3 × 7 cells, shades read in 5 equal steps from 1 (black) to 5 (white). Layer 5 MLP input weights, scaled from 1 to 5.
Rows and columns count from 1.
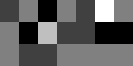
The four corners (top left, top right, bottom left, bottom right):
2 3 3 3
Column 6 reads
5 1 3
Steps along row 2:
down up down same down same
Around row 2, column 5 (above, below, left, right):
2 3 2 1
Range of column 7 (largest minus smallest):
2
